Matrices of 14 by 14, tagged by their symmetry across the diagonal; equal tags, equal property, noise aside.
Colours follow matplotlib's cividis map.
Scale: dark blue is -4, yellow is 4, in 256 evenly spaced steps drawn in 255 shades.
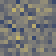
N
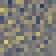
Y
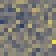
N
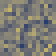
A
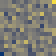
Y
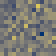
N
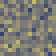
Y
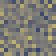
Y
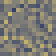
Y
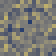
A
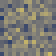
N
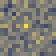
A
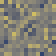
A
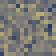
N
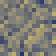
A
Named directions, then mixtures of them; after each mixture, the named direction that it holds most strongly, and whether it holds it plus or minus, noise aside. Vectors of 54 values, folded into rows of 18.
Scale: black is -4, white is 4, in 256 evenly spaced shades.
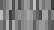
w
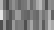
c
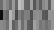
w, minus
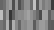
w, plus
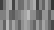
w, plus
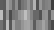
w, plus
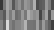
c, minus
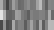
c, plus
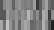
c, minus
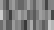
c, plus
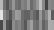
c, plus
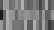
c, minus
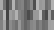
w, minus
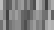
c, plus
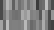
c, minus
